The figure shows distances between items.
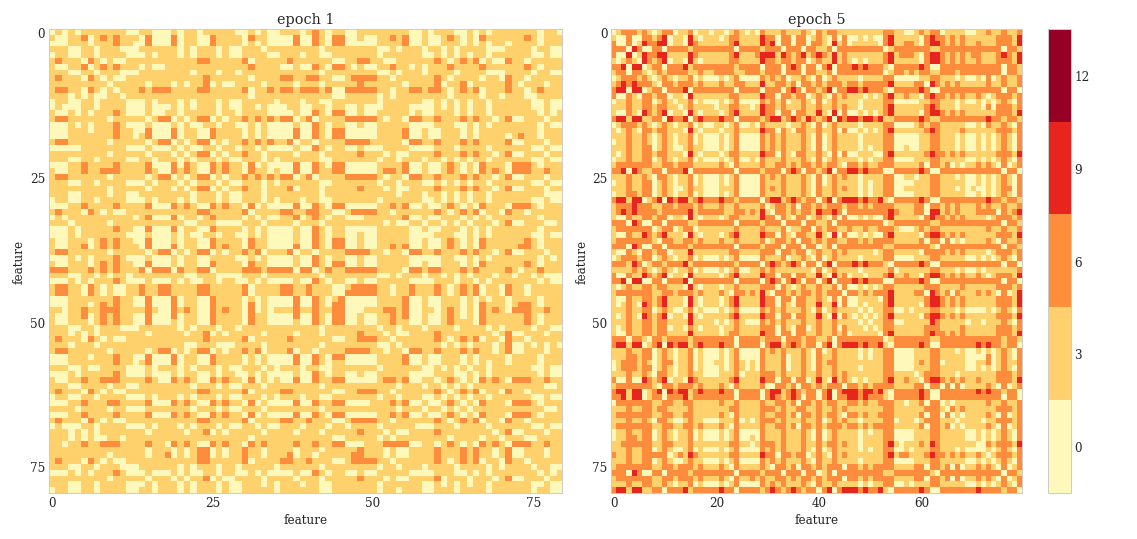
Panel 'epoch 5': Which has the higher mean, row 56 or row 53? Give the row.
53
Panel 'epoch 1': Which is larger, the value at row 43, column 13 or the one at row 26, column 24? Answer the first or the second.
the second
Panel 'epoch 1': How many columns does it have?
80
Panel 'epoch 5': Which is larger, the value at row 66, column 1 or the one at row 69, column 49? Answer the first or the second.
the first
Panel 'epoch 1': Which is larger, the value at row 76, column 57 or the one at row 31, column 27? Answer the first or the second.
the second
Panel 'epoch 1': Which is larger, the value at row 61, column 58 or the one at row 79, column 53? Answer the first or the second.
the second
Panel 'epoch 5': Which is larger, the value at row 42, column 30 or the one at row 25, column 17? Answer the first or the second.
the first
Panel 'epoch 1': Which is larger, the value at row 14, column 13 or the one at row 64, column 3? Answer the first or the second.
the second
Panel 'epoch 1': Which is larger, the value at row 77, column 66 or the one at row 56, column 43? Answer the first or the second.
the first
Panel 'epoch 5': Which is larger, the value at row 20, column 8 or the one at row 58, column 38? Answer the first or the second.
the second
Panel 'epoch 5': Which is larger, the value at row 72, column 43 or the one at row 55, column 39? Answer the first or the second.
the first
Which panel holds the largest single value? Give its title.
epoch 5
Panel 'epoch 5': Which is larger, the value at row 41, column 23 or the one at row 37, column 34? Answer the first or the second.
the second
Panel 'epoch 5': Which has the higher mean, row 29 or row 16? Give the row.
29
